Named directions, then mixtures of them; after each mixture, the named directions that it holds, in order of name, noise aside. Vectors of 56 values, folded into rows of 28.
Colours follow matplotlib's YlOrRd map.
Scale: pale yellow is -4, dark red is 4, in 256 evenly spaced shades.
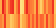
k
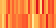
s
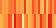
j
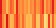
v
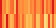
v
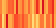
s, v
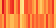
k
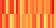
k, v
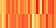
s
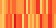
j, s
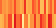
j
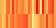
s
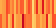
j, s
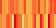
j, v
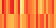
k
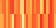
j, k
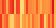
k, v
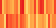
k, v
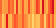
s, v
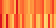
v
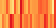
k, v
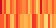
s, v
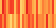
j, k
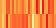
s
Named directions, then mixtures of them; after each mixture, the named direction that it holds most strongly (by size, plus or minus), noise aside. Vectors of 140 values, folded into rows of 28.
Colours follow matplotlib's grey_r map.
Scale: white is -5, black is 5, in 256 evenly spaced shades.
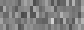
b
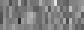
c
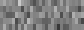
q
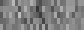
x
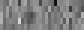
c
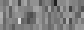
c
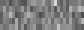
q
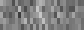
x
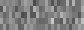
b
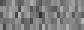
x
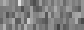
q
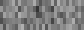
x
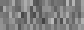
b
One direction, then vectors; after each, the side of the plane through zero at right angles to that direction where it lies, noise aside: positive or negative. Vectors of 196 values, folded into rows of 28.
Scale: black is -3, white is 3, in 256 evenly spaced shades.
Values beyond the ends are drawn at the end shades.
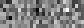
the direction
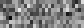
positive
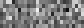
negative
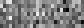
negative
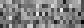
negative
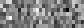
negative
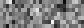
negative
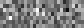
negative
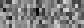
positive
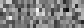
negative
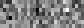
positive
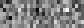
positive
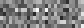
negative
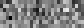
positive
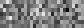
negative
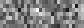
negative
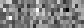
negative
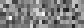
negative
